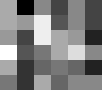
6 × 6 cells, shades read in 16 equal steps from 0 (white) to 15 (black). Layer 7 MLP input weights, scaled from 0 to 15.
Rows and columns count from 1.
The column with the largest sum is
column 2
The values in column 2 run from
6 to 15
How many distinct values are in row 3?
5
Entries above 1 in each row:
6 5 5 5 6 6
